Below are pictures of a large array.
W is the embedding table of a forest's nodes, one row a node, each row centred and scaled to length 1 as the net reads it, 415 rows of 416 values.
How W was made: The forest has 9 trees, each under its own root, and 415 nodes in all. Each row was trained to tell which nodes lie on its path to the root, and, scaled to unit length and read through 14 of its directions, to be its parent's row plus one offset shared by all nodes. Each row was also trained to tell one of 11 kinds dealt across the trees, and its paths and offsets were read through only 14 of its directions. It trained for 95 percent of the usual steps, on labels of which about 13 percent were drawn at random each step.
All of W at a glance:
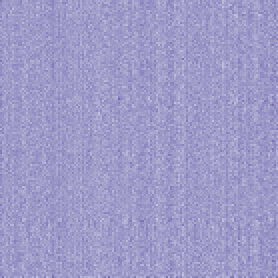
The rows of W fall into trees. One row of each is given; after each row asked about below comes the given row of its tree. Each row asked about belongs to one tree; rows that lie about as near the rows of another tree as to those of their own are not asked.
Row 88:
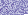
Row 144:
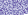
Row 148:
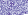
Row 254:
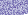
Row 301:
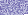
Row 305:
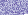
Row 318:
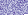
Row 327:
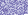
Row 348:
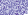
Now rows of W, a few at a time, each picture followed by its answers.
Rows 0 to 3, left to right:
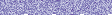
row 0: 327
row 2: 88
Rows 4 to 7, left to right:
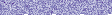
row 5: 254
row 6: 318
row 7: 88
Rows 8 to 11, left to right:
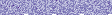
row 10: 148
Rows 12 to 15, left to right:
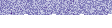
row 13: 348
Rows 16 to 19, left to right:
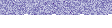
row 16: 318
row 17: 327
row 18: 88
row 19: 88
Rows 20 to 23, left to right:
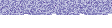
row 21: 148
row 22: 148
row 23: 148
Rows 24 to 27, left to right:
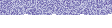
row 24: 148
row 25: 327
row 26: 88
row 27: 254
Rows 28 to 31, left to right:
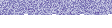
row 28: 348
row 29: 88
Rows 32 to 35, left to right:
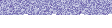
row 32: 327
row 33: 348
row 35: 305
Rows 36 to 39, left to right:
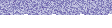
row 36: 327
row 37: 254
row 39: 348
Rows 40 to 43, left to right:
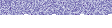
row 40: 305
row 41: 318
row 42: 348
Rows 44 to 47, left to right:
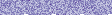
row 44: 254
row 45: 148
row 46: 348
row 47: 301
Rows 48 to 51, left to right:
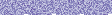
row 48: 148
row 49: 148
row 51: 348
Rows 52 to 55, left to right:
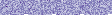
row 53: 318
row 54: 254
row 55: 254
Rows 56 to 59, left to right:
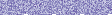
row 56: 348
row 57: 88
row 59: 254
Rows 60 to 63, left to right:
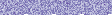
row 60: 318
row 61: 318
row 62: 148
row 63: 88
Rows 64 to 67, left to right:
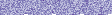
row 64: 88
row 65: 348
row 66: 254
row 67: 88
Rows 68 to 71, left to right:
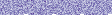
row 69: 318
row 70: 318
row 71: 254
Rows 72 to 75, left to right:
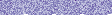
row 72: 148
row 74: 318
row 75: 148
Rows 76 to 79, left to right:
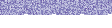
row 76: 254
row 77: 254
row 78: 348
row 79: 88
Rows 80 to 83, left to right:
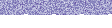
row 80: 254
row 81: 254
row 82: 148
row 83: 305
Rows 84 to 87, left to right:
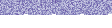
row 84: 348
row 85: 88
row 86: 327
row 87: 254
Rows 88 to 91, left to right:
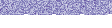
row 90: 88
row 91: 148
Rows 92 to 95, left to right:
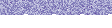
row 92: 254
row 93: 318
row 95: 318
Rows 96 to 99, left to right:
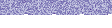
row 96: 88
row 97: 88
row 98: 148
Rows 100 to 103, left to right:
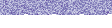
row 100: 318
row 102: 148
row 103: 254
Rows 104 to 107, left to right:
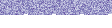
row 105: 348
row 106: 254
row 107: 88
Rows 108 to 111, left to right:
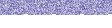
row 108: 327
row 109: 318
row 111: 318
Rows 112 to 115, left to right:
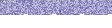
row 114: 148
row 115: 88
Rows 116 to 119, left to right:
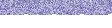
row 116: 88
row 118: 318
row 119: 348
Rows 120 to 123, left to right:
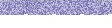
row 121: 88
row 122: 348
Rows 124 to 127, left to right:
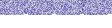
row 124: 148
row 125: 348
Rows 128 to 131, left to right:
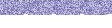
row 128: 348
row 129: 254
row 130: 254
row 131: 327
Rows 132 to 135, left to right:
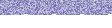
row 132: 327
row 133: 348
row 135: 88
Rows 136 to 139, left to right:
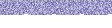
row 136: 254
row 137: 318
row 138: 88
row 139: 348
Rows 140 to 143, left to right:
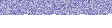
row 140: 318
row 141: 327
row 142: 254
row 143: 327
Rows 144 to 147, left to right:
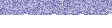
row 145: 327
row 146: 348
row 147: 348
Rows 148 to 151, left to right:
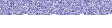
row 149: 88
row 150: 148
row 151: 327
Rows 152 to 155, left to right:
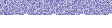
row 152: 327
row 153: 148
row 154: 88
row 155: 318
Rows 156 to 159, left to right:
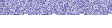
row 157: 254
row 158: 148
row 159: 254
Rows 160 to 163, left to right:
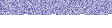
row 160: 88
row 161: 88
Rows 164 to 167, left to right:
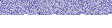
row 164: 88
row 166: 348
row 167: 318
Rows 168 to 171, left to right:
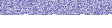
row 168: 148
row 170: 88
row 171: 318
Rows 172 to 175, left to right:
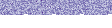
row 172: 148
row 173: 88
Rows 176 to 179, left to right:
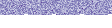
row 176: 318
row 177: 88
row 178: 254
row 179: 88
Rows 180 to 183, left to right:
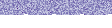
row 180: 88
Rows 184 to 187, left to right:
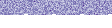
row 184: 327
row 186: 348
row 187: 305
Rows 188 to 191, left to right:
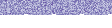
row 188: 305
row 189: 148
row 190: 148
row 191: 88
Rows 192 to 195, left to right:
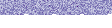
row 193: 318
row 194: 318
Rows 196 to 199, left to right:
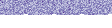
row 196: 327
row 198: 327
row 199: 327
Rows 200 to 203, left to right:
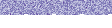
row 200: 305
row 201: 254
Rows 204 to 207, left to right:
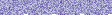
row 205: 327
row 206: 148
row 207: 318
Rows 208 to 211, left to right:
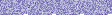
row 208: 148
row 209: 348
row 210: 348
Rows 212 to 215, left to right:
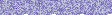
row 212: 327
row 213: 254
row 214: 327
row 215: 148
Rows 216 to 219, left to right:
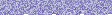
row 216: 348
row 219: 327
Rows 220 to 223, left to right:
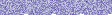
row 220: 88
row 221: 254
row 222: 148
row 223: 88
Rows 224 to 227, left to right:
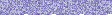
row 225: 148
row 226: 148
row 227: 254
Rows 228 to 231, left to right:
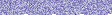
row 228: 327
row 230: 148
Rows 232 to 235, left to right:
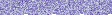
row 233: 148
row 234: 88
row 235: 305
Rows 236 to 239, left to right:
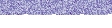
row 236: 327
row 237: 318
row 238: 318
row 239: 254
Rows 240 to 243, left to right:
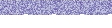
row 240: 254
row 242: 318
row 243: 327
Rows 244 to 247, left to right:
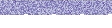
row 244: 348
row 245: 148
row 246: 318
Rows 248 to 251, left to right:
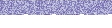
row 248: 88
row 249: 348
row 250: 348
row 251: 327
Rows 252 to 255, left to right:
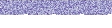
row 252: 318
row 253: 254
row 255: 148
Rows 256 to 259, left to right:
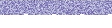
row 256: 148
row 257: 318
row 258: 318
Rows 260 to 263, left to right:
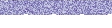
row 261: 254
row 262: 318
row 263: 148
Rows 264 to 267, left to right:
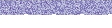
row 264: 305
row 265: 88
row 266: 327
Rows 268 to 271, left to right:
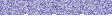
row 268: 88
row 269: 318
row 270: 88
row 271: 327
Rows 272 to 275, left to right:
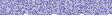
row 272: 348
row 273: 254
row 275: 318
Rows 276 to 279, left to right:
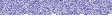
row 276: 318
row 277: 148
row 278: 305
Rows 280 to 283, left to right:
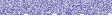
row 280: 348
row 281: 348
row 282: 318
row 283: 348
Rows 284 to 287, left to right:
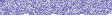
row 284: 327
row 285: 254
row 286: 327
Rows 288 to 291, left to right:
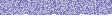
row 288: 327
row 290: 348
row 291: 305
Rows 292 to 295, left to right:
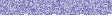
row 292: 88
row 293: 327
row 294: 318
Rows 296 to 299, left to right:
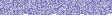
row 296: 88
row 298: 318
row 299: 348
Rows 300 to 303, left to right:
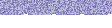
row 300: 148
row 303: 148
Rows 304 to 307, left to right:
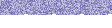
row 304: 301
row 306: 327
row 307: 254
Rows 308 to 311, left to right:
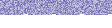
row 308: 148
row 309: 318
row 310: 348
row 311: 88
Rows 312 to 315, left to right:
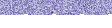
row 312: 305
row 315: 318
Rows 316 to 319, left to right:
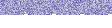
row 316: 305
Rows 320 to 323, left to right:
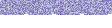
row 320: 305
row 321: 148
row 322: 148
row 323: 254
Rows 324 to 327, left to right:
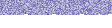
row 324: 318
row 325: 254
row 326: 348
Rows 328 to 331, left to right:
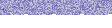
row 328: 327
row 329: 327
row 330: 254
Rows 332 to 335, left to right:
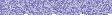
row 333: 254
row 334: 88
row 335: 148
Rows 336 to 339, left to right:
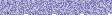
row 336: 254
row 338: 254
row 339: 348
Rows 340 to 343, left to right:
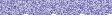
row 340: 254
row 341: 254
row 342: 254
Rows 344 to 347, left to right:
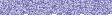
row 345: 254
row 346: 318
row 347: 305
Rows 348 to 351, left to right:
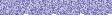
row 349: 327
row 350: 254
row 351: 348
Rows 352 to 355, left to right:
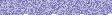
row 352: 327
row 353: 254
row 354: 318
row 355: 254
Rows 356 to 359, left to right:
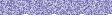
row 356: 254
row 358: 348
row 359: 88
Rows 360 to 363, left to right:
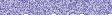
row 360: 88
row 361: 348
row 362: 305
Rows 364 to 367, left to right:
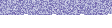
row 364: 318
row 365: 348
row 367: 148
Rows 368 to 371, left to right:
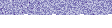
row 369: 348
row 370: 254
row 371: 327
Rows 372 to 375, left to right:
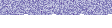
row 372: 88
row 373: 327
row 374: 348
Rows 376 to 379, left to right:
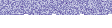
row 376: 88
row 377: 348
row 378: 148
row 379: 348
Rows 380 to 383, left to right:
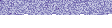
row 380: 88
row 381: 318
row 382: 318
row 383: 305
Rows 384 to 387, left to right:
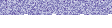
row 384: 318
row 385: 348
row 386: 88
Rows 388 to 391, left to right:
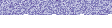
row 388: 327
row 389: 88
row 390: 148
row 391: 88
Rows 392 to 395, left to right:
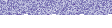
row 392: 348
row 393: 148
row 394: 327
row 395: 254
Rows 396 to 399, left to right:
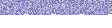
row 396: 348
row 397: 148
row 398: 327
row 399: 348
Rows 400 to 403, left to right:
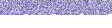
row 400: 348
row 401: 254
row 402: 348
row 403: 348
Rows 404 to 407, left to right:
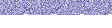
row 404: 254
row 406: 88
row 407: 327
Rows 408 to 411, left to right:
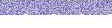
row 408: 348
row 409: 305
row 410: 327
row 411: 88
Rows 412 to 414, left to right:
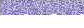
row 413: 148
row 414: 318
